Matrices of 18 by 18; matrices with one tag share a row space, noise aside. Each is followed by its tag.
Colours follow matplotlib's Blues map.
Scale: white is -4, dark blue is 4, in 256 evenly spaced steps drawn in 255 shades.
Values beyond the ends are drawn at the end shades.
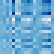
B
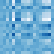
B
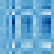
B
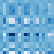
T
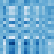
T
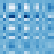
T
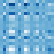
T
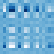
T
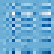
B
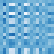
T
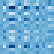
T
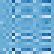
B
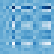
B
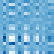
T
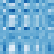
T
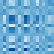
T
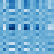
T
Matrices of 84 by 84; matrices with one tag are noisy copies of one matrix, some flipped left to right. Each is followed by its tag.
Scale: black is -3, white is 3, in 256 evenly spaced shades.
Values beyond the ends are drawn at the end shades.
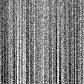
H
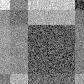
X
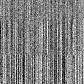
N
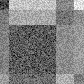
X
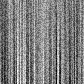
H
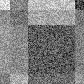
X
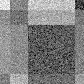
X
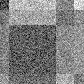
X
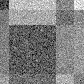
X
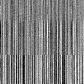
N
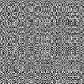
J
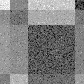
X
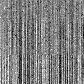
N
